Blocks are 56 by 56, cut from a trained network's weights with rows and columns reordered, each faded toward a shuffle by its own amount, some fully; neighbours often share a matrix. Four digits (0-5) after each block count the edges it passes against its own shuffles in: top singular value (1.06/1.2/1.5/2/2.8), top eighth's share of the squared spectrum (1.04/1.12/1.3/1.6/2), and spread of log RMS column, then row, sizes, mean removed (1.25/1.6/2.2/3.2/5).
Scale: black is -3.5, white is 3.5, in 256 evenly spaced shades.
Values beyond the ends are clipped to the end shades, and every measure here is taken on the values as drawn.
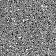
0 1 0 0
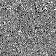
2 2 0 1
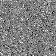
0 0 0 0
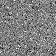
0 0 0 0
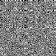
4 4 1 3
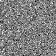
0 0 0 0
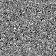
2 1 0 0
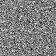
0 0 0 0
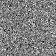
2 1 0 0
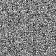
2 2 0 1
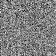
2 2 0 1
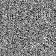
2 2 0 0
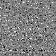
2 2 0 1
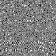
3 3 1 2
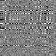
4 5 2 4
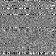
4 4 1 3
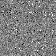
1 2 0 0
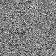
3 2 0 1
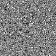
3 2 0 1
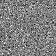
1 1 0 0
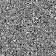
1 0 0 0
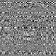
4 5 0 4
